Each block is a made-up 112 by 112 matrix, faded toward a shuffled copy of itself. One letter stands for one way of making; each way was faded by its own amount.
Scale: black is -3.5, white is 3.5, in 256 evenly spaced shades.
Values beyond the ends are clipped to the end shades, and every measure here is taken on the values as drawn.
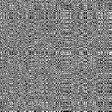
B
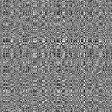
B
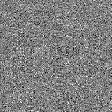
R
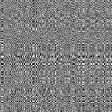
B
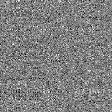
R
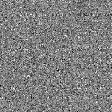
R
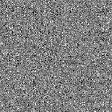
R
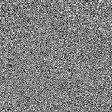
R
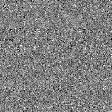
R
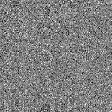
R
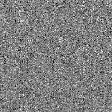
R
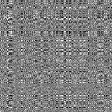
B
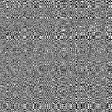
B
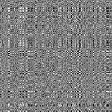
B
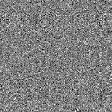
R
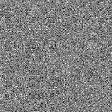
R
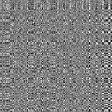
B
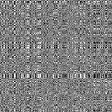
B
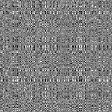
B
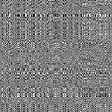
B
